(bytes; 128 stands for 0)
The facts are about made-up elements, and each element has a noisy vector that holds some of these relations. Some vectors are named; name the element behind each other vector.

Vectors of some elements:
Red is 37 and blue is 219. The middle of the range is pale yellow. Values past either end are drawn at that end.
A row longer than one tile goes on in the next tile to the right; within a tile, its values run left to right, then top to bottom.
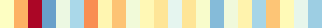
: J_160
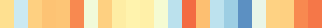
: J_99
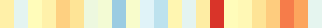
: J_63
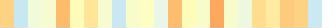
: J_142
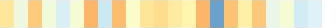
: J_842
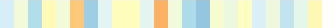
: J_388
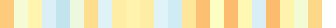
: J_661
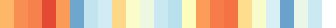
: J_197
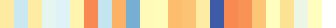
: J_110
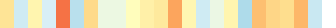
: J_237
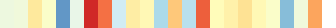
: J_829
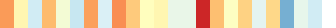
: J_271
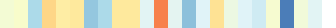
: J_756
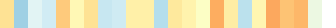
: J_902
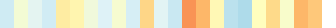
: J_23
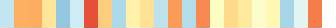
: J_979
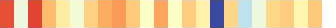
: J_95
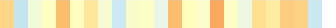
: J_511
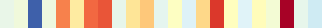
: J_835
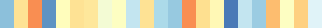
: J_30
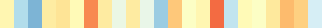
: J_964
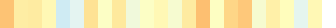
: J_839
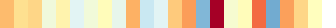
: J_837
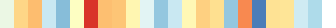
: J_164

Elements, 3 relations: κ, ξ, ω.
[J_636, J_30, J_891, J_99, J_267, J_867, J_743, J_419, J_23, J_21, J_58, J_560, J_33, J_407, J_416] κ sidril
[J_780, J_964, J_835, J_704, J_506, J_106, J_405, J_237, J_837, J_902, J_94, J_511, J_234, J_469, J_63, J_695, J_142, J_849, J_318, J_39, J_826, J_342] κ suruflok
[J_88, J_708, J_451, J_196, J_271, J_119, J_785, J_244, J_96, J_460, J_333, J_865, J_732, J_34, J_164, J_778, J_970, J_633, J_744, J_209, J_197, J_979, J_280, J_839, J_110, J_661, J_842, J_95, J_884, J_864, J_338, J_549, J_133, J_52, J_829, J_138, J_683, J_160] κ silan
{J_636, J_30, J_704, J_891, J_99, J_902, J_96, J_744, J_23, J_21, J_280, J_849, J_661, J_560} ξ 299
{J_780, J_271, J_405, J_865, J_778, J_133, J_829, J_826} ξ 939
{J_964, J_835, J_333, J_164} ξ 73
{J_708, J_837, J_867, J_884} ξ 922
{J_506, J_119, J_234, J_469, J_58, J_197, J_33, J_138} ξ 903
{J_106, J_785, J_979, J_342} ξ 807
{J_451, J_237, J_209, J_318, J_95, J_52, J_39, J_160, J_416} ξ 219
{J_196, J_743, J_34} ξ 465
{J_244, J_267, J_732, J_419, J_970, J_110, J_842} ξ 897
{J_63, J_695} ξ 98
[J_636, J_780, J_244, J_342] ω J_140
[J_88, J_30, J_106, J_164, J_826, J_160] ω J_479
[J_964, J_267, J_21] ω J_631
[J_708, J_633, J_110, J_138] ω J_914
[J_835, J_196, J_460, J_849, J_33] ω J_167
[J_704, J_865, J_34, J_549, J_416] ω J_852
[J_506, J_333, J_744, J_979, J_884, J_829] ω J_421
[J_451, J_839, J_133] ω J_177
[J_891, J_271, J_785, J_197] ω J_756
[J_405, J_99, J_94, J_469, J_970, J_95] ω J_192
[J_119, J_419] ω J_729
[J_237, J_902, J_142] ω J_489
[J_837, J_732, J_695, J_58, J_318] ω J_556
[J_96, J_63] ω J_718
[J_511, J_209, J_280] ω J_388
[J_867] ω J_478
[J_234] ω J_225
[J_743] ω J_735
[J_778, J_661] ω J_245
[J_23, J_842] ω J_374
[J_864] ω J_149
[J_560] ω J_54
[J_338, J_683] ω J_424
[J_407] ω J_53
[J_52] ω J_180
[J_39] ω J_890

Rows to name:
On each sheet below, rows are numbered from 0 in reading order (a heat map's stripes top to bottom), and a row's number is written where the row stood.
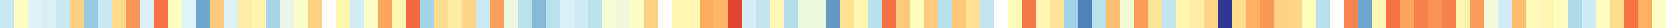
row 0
J_556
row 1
J_192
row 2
J_234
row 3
J_34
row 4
J_405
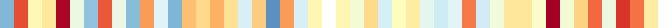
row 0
J_33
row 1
J_695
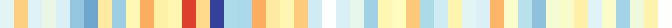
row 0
J_416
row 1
J_140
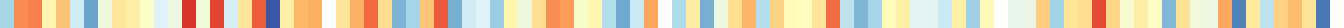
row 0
J_58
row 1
J_884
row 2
J_167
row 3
J_826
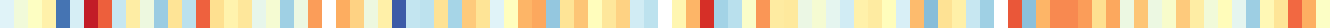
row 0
J_333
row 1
J_549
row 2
J_88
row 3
J_94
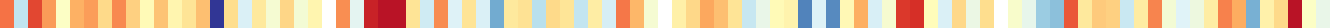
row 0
J_970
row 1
J_469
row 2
J_138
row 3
J_849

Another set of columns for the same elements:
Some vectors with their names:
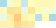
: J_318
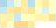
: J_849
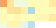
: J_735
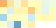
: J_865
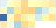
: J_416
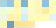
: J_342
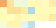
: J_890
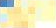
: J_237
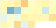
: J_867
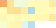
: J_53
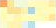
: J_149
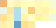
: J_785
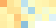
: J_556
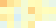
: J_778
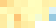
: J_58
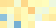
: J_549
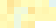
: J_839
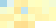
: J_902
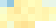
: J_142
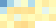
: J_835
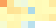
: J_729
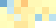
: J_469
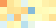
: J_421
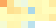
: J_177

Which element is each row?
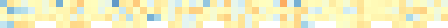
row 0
J_636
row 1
J_63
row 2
J_95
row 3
J_196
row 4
J_88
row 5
J_479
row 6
J_407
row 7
J_460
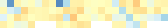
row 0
J_743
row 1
J_506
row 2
J_970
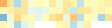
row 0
J_852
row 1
J_979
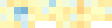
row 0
J_708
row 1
J_33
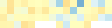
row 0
J_119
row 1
J_244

